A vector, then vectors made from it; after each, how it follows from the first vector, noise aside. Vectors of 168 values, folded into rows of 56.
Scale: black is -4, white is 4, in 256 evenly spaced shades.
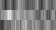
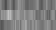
shrunk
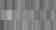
shrunk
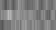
shrunk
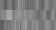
shrunk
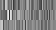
sign-scrambled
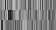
sign-scrambled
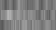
shrunk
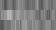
shrunk
